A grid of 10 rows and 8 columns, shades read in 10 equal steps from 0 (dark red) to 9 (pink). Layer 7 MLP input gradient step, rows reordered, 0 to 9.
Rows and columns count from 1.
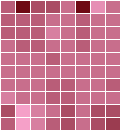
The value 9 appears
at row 9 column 2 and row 10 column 2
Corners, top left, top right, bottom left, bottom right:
5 6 5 3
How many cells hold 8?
1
